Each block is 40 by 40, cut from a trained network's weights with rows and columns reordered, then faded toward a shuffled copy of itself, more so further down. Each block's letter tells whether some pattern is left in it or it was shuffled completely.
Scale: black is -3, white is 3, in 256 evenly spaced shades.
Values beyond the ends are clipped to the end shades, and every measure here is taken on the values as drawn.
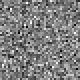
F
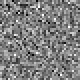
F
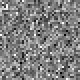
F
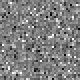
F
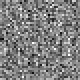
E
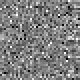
E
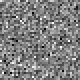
F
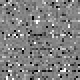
E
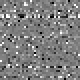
E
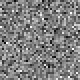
F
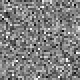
F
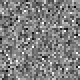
F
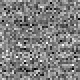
E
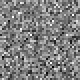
F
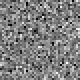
F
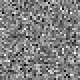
F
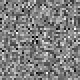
E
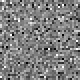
E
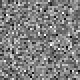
F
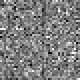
E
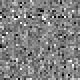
E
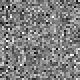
E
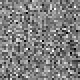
E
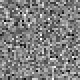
F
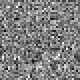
E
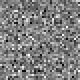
E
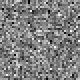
F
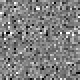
E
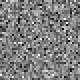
F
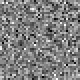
E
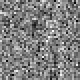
E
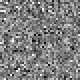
E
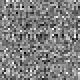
E
